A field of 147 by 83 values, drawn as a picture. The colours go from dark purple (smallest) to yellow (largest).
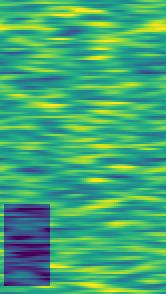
Overall the values sit about 60% of the way up the scale. Neither half mirrors the other. The grain runs across in streaks. The ninth with the lowest average is the bottom left. In the bottom left lies a patch that is lower than the rest.
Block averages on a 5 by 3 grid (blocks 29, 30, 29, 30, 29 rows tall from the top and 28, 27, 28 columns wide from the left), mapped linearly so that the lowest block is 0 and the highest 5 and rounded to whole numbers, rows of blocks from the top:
5 5 5 / 4 4 4 / 4 5 4 / 2 4 4 / 0 5 4
